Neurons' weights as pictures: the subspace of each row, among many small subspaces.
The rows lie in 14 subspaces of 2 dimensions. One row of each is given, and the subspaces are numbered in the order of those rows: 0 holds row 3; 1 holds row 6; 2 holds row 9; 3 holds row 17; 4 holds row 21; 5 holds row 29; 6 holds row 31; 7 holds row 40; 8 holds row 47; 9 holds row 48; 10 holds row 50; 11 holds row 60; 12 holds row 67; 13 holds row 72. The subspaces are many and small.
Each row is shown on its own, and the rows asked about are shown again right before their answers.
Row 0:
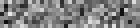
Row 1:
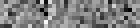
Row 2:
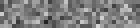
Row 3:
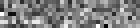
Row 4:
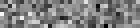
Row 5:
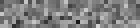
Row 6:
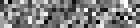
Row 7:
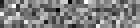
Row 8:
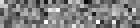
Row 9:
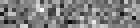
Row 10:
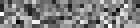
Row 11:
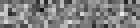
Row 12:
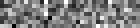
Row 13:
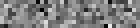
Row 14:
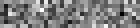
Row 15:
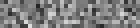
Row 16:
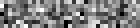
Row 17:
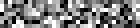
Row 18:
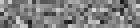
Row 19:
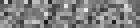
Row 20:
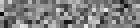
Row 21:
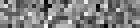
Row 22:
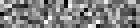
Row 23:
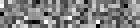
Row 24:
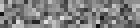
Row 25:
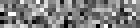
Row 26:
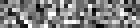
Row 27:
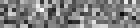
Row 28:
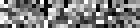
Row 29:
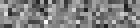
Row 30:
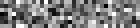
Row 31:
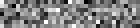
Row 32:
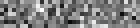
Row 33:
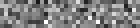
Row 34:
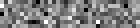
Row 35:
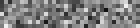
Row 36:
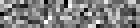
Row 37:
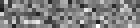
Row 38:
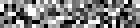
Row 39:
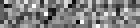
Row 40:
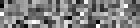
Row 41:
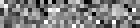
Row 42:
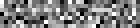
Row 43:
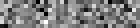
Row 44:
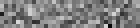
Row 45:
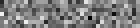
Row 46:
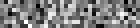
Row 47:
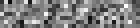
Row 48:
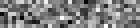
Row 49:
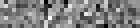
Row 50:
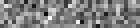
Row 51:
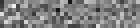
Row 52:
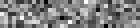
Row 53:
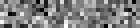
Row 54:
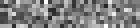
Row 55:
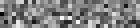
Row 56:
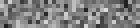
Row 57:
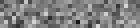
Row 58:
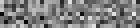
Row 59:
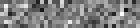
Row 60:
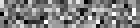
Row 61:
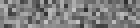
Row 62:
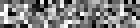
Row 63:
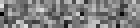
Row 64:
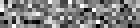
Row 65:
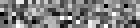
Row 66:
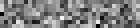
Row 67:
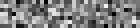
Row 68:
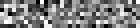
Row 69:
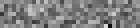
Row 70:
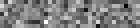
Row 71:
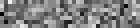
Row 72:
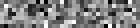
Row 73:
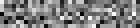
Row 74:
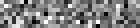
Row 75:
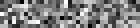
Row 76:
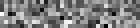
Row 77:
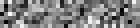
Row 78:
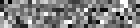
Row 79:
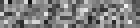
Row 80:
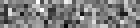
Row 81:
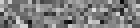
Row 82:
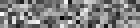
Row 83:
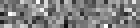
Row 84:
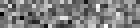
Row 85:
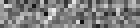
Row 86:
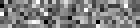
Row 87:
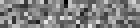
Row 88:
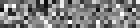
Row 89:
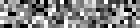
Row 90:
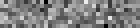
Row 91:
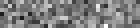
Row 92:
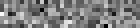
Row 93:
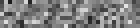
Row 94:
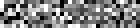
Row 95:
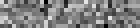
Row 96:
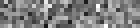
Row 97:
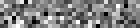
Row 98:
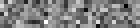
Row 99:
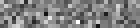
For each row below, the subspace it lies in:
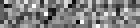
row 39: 10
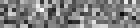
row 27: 2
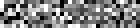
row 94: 6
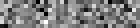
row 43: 13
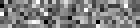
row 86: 7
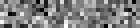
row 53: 0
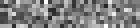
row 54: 12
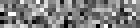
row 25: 0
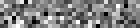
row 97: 10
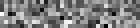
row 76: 3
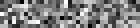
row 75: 9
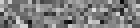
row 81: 1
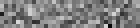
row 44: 13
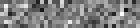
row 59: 8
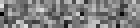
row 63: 7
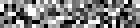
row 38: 13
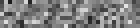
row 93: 8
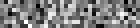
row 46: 1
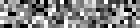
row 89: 0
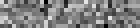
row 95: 9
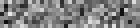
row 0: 8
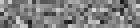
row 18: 1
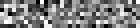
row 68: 11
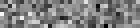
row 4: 4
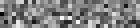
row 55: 12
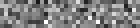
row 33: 11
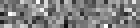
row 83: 0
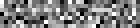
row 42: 11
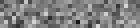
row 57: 10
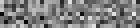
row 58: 11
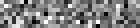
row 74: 10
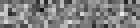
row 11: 5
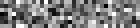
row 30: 12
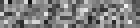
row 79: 8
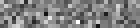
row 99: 10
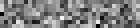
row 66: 3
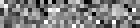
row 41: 6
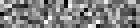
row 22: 4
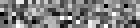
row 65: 12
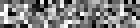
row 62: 5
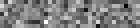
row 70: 5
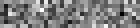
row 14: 5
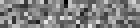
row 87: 9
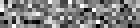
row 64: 0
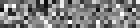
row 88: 6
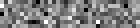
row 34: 7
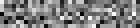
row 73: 11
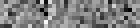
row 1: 3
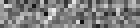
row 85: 10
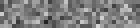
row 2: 3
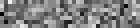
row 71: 5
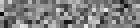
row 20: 2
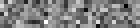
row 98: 5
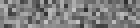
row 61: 2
